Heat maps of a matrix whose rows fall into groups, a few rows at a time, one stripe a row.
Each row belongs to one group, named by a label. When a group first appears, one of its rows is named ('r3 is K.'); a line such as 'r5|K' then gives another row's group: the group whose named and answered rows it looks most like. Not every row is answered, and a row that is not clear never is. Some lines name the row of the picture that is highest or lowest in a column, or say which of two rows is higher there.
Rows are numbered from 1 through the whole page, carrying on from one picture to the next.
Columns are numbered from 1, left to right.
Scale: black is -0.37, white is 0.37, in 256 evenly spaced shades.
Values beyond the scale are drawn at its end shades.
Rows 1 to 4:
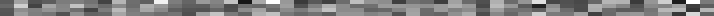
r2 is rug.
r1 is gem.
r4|gem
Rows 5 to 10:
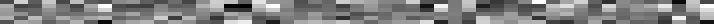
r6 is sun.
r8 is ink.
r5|gem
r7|sun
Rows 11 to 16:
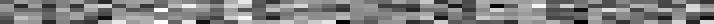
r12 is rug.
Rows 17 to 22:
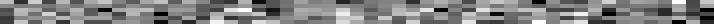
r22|gem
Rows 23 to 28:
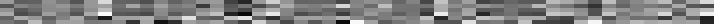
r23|sun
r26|sun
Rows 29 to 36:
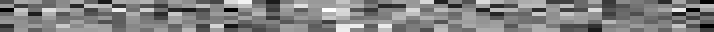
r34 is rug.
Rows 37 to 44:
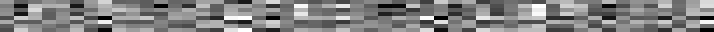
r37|sun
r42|sun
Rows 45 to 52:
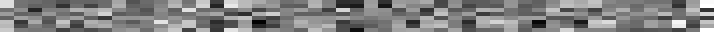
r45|ink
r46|ink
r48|sun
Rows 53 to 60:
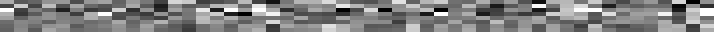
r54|gem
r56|sun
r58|gem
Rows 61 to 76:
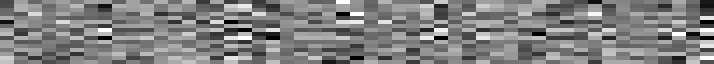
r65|ink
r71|sun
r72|ink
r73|rug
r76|rug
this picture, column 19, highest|64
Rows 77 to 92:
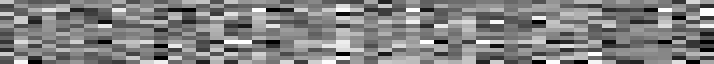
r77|ink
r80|ink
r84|gem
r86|gem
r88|gem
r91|gem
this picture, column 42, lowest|92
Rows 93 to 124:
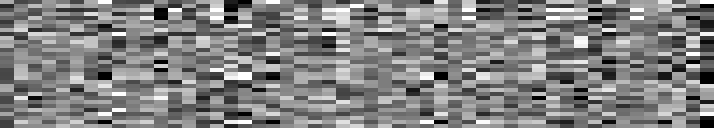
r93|sun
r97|gem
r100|rug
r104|rug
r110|gem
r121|sun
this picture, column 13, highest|95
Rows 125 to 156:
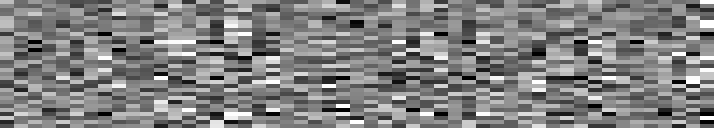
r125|ink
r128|rug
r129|rug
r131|ink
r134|rug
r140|gem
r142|sun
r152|rug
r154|ink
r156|gem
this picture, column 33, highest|148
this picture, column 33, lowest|143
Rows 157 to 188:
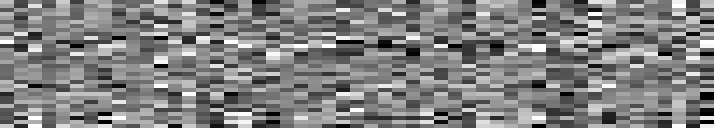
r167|ink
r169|rug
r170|rug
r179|ink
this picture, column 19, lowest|157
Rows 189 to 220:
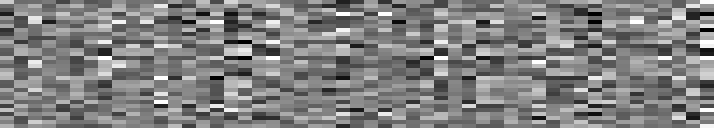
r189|ink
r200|ink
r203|sun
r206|sun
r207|sun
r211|rug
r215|gem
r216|ink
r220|ink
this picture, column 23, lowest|194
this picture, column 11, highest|194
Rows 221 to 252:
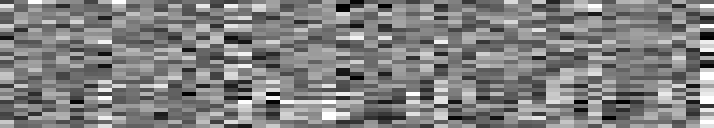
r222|ink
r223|ink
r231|sun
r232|ink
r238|ink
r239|ink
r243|sun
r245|sun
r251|ink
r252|sun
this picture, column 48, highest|244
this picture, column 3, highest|221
